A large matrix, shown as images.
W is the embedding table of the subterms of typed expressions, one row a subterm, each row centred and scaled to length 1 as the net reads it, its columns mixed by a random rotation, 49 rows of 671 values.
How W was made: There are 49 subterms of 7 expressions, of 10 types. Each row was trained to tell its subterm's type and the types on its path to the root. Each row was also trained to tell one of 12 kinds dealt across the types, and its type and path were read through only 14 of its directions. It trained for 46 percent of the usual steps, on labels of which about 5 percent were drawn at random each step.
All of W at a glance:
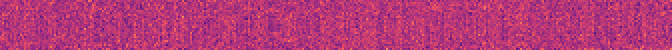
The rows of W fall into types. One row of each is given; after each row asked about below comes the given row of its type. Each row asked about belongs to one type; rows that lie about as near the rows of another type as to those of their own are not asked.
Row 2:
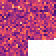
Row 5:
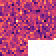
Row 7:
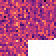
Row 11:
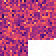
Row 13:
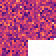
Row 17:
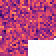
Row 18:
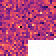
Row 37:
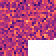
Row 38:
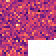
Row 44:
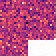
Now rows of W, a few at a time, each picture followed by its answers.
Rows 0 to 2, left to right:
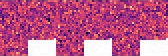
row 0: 17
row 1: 13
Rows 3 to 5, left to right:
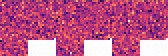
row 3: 5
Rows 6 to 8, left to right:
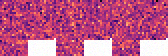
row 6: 5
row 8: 7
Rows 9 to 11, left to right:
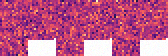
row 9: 18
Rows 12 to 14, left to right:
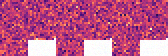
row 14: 7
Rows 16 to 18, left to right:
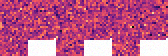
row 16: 17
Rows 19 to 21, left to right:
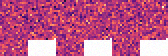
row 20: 2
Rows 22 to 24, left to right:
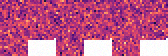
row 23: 38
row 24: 5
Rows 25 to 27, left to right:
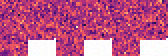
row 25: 2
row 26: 5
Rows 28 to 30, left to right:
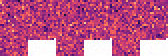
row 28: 2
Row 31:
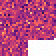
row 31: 7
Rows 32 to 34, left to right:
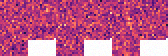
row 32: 11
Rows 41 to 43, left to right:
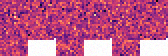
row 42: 18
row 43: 7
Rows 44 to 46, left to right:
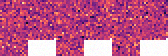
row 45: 18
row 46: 44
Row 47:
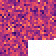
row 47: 2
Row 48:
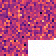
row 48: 13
